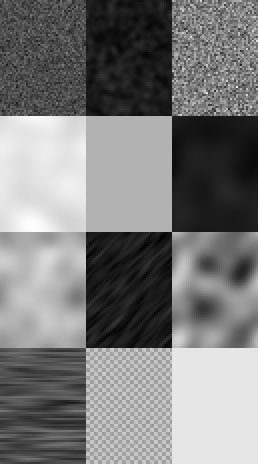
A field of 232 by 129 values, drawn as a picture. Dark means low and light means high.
It is made of 4 by 3 panels. Panel 1,1: low, fine-grained. Panel 1,2: very low, blotchy, faint in contrast. Panel 1,3: middling, fine-grained, strong in contrast. Panel 2,1: very high, smooth, faint in contrast. Panel 2,2: high, flat. Panel 2,3: very low, smooth, faint in contrast. Panel 3,1: high, smooth. Panel 3,2: very low, slanting up to the right, faint in contrast. Panel 3,3: middling, smooth, strong in contrast. Panel 4,1: low, streaked across. Panel 4,2: high, checkered. Panel 4,3: very high, flat.
